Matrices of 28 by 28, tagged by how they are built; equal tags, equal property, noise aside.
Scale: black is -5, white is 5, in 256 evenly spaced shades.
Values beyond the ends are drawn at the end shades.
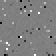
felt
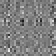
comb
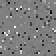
felt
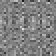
comb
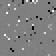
felt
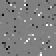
felt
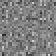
comb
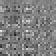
comb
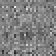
comb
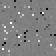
felt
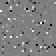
felt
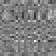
comb
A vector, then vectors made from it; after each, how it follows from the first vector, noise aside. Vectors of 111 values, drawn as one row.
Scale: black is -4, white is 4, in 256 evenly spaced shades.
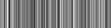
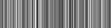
wrapped around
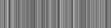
shrunk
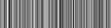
sign-scrambled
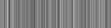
shrunk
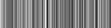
wrapped around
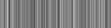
shrunk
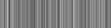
shrunk
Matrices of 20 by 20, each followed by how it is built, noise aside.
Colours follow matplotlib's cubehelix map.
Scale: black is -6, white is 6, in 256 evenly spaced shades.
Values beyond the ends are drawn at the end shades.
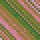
Toeplitz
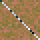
diagonal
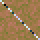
diagonal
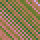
Toeplitz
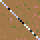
diagonal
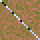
diagonal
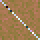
diagonal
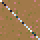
diagonal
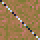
diagonal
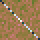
diagonal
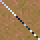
diagonal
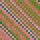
Toeplitz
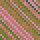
Toeplitz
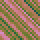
Toeplitz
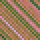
Toeplitz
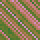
Toeplitz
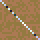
diagonal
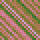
Toeplitz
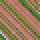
Toeplitz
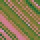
Toeplitz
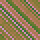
Toeplitz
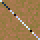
diagonal
